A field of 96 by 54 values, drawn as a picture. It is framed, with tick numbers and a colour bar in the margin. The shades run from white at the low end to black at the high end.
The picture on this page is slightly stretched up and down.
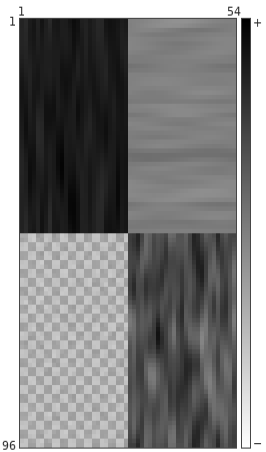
The table splits into 2 rows of 2 panels. Panel 1,1: very high, streaked downward, faint in contrast. Panel 1,2: middling, streaked across, faint in contrast. Panel 2,1: low, checkered. Panel 2,2: high, streaked downward.
